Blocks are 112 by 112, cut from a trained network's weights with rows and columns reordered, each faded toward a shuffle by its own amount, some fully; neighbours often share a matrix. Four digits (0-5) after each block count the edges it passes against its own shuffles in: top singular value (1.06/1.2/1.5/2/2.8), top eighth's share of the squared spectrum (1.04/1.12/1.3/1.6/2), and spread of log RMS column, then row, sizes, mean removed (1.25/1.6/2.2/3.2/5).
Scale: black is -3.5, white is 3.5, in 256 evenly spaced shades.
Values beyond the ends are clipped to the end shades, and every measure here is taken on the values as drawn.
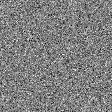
1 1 0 0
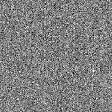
3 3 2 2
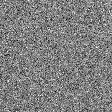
0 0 0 0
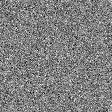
0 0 0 0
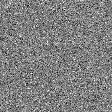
1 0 0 0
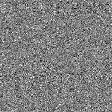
3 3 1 2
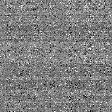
3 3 3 0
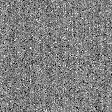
2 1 0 1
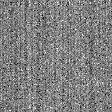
3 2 0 2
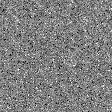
0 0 0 0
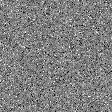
0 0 0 0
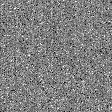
1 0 0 0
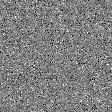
0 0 0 0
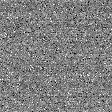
2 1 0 0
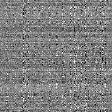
4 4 4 1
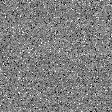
1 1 1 0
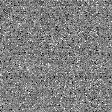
2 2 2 0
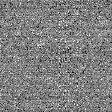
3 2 2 0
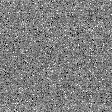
1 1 0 0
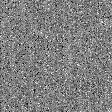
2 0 0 0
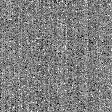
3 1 0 1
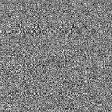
4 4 1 3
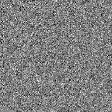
3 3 2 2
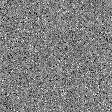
1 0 0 0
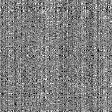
4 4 0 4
